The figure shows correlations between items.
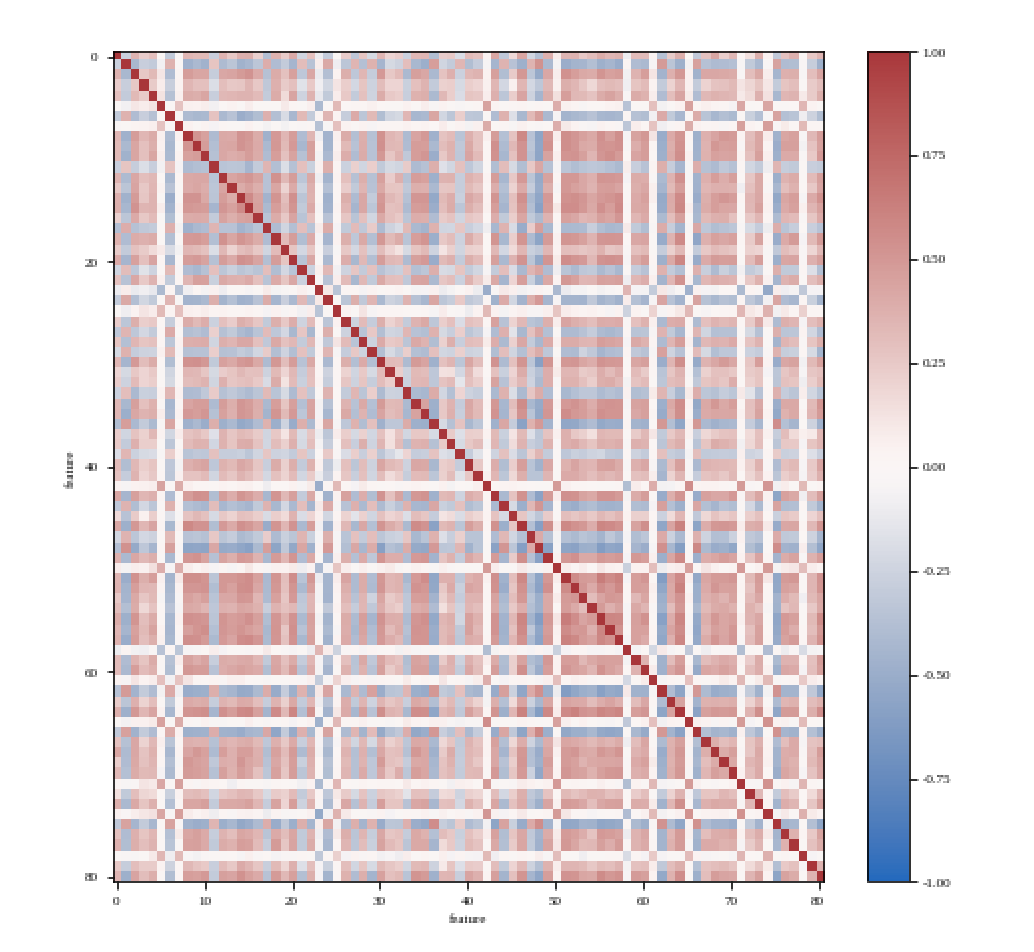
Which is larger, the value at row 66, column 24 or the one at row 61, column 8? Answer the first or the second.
the first
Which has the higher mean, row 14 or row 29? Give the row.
14
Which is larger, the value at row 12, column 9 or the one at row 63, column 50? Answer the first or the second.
the first
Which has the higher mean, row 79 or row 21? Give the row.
79
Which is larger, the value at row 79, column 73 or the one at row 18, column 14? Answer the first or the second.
the second
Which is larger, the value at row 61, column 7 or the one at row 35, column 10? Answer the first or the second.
the second
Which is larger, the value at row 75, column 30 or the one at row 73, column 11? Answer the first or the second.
the second
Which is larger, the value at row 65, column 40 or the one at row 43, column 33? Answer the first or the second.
the first
